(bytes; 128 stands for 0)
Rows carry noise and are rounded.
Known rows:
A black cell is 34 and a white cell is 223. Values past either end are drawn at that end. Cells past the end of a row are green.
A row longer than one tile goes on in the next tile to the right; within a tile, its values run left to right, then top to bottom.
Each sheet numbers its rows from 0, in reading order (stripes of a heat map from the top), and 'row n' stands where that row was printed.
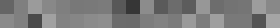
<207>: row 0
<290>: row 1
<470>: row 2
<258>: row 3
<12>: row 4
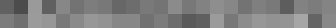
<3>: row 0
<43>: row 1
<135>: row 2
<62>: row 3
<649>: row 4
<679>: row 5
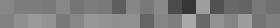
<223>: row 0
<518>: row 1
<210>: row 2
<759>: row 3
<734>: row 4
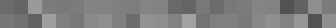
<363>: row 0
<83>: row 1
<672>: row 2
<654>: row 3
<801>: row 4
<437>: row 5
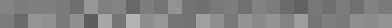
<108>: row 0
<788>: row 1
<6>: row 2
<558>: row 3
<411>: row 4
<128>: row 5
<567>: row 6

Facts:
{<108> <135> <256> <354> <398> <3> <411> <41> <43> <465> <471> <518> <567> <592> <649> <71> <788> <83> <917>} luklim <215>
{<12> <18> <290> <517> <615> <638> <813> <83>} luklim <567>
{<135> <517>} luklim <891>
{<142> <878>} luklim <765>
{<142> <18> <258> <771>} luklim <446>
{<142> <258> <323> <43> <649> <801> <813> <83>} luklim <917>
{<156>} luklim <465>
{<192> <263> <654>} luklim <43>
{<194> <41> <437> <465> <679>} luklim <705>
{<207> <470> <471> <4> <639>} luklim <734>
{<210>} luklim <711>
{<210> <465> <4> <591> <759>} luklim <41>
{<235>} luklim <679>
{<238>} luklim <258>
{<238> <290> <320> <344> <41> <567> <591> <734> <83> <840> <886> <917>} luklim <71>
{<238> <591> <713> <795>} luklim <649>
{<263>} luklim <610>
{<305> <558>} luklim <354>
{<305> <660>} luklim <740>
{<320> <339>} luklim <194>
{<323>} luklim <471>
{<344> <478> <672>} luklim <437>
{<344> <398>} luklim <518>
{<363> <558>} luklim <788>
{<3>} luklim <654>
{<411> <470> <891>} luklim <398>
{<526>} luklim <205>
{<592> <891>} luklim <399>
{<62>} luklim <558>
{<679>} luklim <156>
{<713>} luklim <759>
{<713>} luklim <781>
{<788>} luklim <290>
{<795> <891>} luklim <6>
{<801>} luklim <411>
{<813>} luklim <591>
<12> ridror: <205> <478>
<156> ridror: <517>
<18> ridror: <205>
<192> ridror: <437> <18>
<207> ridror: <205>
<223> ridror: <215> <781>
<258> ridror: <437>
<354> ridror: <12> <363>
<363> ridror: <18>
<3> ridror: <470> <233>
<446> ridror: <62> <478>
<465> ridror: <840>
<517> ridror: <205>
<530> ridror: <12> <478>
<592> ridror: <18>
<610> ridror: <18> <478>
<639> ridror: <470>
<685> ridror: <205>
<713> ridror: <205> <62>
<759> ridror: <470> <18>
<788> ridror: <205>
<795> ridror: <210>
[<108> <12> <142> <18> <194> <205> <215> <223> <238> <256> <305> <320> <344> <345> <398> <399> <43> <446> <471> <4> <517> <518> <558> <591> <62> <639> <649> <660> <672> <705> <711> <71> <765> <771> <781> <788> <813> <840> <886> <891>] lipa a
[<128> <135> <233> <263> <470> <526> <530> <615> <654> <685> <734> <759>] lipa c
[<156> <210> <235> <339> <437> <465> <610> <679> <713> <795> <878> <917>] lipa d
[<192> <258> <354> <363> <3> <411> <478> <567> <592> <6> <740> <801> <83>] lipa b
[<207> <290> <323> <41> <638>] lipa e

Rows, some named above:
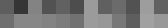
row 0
<233>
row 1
<3>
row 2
<639>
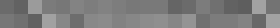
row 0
<363>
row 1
<638>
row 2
<290>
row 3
<263>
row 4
<592>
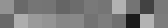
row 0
<781>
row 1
<135>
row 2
<660>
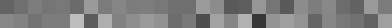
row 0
<615>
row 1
<446>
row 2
<223>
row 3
<478>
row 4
<685>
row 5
<795>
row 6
<363>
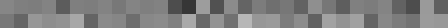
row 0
<840>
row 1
<679>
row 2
<638>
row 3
<759>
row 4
<711>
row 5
<354>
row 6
<917>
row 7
<3>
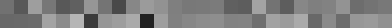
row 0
<18>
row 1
<530>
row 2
<713>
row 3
<290>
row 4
<192>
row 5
<465>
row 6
<215>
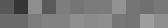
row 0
<470>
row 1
<41>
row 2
<558>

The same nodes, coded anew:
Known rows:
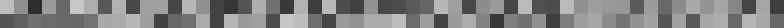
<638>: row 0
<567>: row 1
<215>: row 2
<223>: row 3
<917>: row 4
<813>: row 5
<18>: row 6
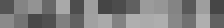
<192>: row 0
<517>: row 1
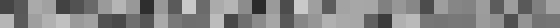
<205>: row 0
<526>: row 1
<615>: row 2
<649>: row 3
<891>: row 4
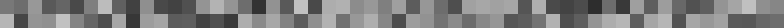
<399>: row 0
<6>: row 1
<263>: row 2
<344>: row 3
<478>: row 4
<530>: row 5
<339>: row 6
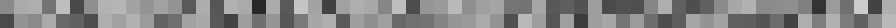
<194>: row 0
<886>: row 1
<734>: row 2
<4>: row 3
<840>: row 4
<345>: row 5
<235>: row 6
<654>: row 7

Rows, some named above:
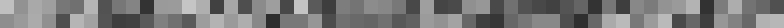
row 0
<840>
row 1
<207>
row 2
<917>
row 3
<258>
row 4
<3>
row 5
<685>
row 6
<759>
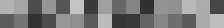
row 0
<135>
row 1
<207>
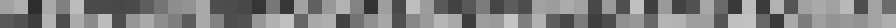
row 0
<470>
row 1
<713>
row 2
<530>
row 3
<615>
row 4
<446>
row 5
<135>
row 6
<215>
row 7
<62>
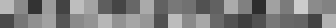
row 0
<615>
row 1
<788>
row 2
<323>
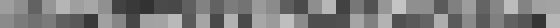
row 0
<210>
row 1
<610>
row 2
<781>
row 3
<437>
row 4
<679>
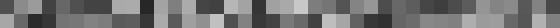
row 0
<3>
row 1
<470>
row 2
<41>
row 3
<3>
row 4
<363>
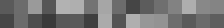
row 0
<465>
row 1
<795>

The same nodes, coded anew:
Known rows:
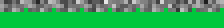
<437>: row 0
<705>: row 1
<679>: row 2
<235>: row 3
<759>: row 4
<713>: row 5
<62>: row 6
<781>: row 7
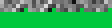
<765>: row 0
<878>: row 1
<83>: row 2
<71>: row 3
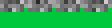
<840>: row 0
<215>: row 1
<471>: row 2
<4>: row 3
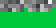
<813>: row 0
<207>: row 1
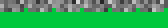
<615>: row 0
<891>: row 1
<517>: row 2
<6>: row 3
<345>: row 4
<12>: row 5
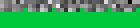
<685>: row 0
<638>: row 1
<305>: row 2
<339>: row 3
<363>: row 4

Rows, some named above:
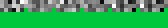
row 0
<205>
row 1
<156>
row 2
<610>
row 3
<592>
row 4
<740>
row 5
<740>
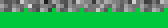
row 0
<210>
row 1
<354>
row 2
<156>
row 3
<446>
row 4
<713>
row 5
<437>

